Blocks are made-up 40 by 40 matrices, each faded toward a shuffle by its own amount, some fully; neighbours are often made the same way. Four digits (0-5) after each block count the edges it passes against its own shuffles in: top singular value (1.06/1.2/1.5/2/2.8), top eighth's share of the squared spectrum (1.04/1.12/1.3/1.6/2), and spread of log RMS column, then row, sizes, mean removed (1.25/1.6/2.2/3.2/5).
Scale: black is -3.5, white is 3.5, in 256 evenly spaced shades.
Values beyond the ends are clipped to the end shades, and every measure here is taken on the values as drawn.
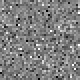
0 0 0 0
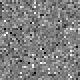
0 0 0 0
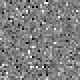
1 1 0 0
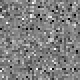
1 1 0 1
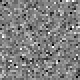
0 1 0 1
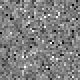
0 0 0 0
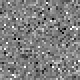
0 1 0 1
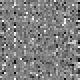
2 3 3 0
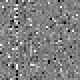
2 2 1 0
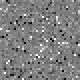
0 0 0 0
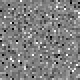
0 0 0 0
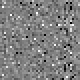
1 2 1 0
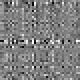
4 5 2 3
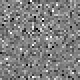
3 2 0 1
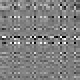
4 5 2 3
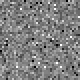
0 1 0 0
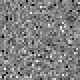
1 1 0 0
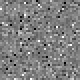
0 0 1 0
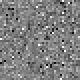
1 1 1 0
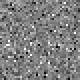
0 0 0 0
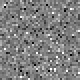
0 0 0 0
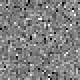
0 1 0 0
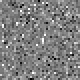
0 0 0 0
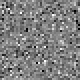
2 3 1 1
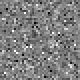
2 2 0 0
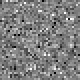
2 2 0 1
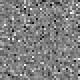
2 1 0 0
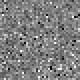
1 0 0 0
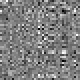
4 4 2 2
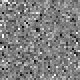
1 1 0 0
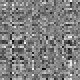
4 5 3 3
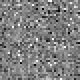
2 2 1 1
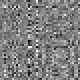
3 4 3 2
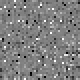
1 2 0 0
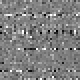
3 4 0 3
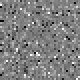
2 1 0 0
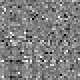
3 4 1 2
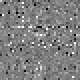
2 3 0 1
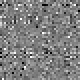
3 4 1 2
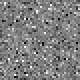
1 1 0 0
